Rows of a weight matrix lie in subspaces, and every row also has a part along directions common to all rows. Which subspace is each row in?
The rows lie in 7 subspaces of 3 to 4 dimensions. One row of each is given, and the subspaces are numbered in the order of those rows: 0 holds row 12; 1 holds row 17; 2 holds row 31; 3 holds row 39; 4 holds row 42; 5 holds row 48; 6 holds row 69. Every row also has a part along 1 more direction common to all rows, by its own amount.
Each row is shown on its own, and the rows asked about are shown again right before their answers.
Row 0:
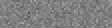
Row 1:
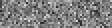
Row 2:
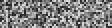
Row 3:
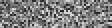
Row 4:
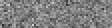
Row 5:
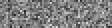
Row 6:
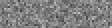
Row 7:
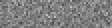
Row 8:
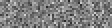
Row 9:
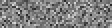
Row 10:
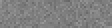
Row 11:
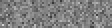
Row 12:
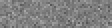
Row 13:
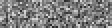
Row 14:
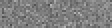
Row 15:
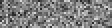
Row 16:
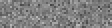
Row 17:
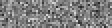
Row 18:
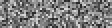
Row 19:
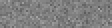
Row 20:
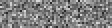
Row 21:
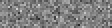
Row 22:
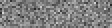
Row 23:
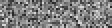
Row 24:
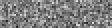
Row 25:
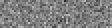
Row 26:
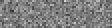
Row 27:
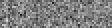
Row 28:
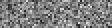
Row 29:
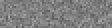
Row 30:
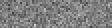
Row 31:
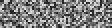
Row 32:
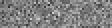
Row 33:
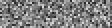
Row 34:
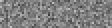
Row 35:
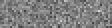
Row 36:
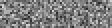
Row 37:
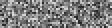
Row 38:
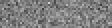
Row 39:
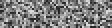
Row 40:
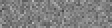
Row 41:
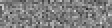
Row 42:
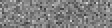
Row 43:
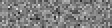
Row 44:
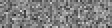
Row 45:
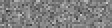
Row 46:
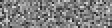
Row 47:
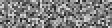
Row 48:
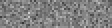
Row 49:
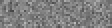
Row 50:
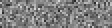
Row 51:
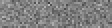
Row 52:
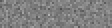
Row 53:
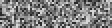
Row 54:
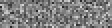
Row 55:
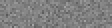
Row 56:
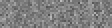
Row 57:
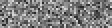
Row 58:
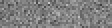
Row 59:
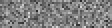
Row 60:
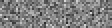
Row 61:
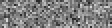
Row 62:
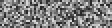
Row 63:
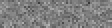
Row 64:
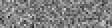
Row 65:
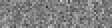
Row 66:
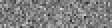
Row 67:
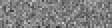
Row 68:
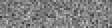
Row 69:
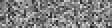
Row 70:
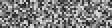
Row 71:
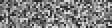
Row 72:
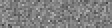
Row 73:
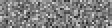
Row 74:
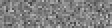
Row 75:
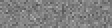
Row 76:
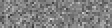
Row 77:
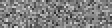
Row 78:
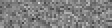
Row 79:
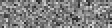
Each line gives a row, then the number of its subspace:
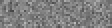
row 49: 2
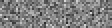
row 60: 2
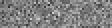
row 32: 0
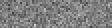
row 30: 4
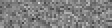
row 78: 3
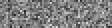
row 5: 6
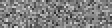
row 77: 3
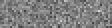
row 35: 2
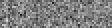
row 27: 3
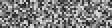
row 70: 1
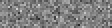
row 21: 0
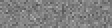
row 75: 6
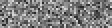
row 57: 1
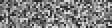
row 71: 3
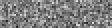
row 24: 2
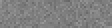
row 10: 1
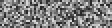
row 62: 4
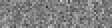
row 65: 6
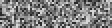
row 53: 2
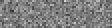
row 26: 2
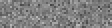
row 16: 0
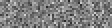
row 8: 6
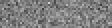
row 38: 0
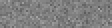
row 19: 0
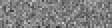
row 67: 2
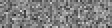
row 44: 6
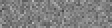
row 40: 3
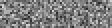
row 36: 5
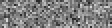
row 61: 3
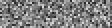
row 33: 5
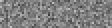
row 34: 4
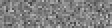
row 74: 2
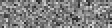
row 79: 3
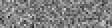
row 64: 1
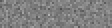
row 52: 4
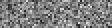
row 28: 1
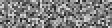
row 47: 2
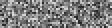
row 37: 1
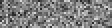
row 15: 1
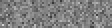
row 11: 6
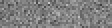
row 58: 0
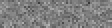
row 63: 3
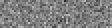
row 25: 2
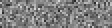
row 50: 4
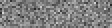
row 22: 4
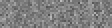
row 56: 6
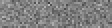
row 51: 0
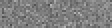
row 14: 0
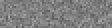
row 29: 5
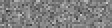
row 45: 6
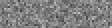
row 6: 0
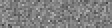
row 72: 6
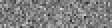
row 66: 4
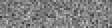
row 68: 5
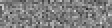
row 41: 5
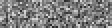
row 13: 6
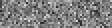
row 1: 1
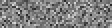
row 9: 4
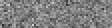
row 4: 6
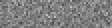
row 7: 5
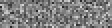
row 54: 5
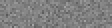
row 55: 3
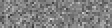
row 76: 1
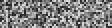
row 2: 4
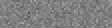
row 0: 5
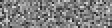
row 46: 4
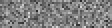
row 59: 5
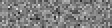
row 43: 0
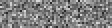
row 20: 6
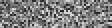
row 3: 3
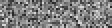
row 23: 1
